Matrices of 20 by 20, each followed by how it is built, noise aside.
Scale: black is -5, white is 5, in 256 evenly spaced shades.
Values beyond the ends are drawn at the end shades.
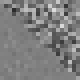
upper triangular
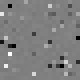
sparse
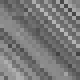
Toeplitz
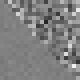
upper triangular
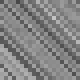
Toeplitz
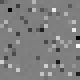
sparse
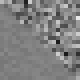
upper triangular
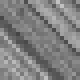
Toeplitz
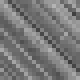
Toeplitz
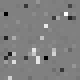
sparse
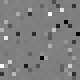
sparse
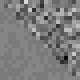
upper triangular
